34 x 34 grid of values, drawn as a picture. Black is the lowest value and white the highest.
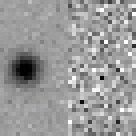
Ninth with the lowest average: middle left. Dips: one, in the middle left. Seam: vertical, 50% of the way across, the left part calmer. Histogram: skewed, a long tail of low values.
